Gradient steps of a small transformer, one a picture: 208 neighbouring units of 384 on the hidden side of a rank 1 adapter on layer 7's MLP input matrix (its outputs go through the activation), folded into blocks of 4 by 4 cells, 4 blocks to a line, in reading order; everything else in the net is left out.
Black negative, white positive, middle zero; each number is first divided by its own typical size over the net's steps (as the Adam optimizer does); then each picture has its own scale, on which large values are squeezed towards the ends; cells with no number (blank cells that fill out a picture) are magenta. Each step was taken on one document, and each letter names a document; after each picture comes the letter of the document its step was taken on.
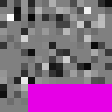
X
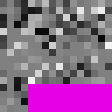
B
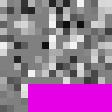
B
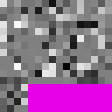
B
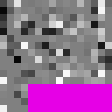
B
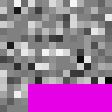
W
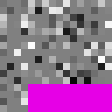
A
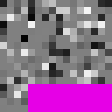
X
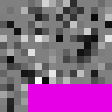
W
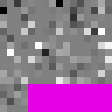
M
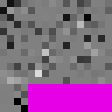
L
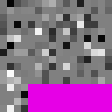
L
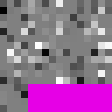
M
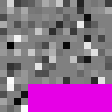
L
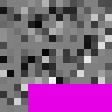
W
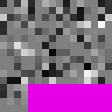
X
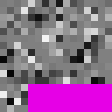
W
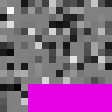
A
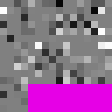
M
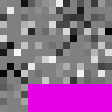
A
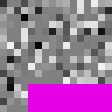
A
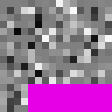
W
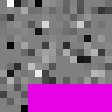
L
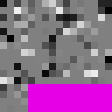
X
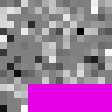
A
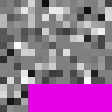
X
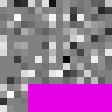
B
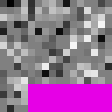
X
